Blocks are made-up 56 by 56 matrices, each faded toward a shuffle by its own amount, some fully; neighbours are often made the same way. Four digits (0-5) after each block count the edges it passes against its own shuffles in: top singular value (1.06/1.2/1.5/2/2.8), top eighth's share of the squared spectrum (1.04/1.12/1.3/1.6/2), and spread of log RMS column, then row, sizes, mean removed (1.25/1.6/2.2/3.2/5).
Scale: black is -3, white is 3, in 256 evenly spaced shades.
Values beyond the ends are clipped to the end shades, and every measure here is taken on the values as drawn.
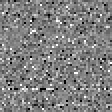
2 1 0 1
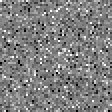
0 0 0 0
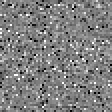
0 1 0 1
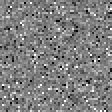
1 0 0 0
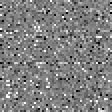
3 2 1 1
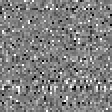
3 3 0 2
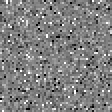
0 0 0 0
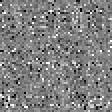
3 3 1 2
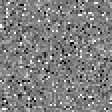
2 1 0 0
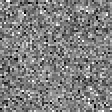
0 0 0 0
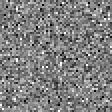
0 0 0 0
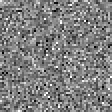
0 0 0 0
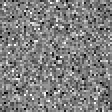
0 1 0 0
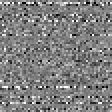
2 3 0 4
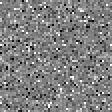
1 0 0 0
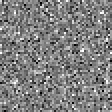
1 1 0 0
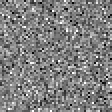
0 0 0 0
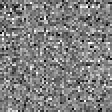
3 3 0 2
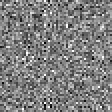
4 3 2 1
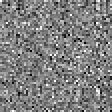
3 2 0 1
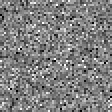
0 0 0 0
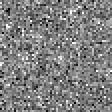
2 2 0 0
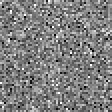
1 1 0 0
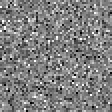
0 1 0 0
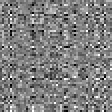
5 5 3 3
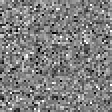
3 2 1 0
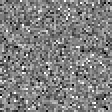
0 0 0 0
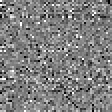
4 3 2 2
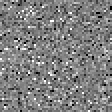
2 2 0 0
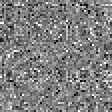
3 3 1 1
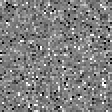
1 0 0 0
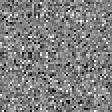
3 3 1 0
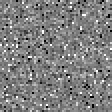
0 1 0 0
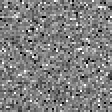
2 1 0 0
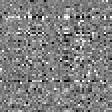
4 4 2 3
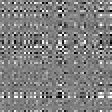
5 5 4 4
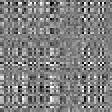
5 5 4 4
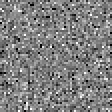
2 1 0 0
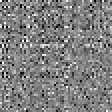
4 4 2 2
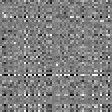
5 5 3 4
